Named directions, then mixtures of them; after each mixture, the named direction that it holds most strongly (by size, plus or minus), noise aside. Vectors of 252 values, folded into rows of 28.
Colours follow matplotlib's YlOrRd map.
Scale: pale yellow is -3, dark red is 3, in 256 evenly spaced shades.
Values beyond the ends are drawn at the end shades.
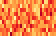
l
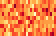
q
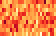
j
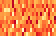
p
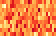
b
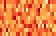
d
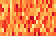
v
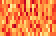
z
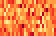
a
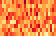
z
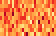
p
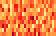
v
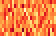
p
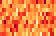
j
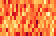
j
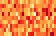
q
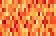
j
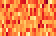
d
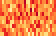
z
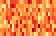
b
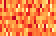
d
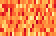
v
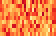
z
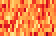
b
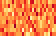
p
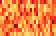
z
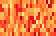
v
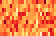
j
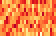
z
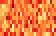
b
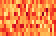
a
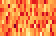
z
